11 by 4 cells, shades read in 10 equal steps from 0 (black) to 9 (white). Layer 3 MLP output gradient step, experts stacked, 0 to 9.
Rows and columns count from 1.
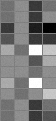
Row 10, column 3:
2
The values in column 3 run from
1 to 9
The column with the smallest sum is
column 3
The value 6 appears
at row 5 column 1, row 6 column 4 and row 8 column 1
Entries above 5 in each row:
0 0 0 0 3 1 0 2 1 0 0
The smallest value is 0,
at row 3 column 4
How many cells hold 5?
15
